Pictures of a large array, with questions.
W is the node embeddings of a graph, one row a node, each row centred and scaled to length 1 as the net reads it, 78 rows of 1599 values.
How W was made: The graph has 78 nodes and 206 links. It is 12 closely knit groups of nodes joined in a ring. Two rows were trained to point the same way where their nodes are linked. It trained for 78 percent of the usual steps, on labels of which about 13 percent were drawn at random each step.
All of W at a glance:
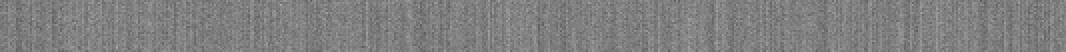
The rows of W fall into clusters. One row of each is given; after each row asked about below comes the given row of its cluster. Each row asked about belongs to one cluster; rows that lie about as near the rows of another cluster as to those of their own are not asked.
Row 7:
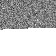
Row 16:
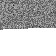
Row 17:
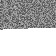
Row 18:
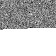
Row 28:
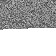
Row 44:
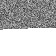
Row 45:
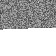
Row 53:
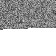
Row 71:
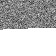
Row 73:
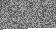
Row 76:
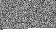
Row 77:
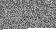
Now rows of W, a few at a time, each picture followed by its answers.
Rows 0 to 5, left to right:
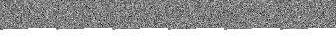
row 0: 53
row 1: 45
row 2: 16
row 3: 73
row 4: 44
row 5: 73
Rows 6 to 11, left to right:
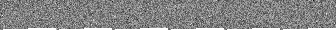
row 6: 77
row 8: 71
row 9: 16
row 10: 28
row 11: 73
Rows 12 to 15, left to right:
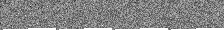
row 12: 28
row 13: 45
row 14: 44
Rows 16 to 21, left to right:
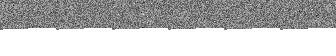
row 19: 77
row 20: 44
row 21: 53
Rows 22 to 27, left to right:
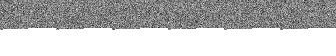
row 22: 53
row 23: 16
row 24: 53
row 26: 17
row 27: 28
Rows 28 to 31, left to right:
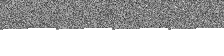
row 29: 45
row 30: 44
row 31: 7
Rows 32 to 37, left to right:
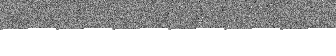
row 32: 71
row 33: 17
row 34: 76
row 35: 7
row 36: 17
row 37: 28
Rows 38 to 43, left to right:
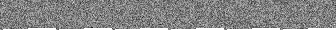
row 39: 77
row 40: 17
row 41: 73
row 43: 73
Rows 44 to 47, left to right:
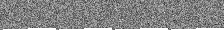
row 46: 53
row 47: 17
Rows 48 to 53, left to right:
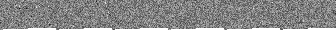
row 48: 71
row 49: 18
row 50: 77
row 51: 45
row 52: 7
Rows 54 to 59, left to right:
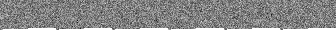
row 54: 71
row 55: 77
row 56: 18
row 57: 77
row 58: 53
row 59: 17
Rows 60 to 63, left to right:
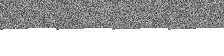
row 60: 18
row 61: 28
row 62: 76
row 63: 73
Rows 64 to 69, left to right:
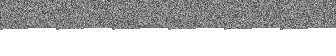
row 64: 28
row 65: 18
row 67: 77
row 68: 73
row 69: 45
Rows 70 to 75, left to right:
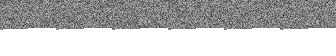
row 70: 76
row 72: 28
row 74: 71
